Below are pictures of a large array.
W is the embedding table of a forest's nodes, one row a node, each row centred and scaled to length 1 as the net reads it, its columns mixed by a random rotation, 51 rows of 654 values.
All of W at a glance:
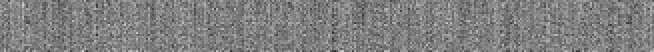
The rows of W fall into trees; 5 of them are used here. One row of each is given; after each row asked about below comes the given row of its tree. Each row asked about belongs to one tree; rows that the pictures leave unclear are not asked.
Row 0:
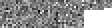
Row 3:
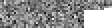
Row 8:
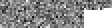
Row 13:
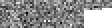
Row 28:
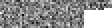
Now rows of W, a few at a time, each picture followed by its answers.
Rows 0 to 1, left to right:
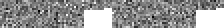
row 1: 28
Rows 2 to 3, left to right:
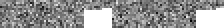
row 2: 13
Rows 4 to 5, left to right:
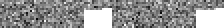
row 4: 13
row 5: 13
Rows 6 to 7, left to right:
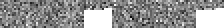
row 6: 3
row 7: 13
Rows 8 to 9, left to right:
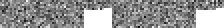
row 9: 8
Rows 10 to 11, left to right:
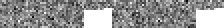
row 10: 8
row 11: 13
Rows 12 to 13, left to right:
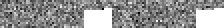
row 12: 0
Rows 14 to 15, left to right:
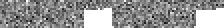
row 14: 8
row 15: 28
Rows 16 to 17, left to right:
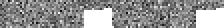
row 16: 28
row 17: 3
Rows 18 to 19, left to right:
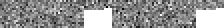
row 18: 28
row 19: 13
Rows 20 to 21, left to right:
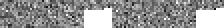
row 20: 0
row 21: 3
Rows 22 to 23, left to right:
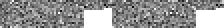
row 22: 28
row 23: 28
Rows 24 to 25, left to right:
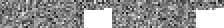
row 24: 8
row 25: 8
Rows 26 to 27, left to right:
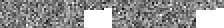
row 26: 3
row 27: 13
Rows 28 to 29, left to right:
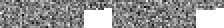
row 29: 13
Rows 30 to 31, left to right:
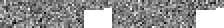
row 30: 3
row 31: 8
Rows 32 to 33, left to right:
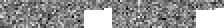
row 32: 3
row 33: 8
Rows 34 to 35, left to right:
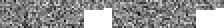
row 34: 13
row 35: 13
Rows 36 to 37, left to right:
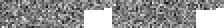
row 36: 0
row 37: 8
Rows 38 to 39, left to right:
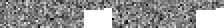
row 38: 8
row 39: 3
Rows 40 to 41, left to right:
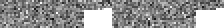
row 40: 8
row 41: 28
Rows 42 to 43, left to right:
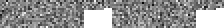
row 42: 8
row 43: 3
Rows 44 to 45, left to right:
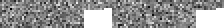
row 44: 13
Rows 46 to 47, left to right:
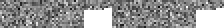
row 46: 3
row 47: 0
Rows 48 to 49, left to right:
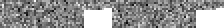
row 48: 13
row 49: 3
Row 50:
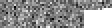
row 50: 8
